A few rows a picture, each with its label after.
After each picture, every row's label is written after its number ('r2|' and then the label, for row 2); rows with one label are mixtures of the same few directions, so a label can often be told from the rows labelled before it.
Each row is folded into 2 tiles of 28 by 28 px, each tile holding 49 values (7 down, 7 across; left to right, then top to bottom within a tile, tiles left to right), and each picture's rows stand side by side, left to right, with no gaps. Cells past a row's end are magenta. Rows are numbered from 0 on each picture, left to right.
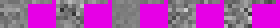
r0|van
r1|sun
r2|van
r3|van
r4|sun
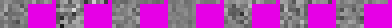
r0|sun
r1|van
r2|sun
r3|van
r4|sun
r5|van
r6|sun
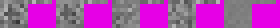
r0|sun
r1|sun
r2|van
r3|van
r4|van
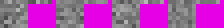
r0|van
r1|sun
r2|van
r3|van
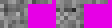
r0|van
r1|van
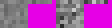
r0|van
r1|van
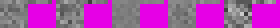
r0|van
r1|van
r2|sun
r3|sun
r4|sun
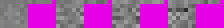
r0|sun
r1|sun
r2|sun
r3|van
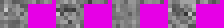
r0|sun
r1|van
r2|van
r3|sun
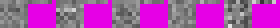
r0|van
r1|van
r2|sun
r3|van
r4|van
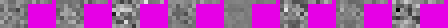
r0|van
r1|sun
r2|van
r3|sun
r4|van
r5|sun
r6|sun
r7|sun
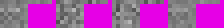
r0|van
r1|van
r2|sun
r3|van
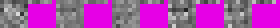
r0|sun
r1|van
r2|van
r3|van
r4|van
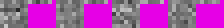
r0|van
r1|van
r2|van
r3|sun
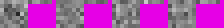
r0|sun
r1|sun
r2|van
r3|van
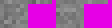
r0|van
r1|van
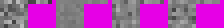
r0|van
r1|sun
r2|van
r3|sun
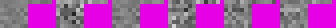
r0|sun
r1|sun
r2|sun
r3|van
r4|van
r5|van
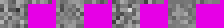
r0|van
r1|sun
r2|van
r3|sun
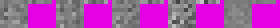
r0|sun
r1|van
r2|van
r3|van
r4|sun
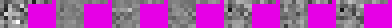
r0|sun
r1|sun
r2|van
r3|sun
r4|sun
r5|van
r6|sun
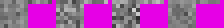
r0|van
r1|van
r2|sun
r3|sun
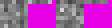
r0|van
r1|sun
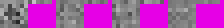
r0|sun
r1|sun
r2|van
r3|van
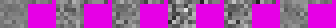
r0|van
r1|van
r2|van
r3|van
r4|van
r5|sun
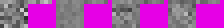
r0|sun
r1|van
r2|van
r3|sun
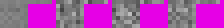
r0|van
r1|van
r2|sun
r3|van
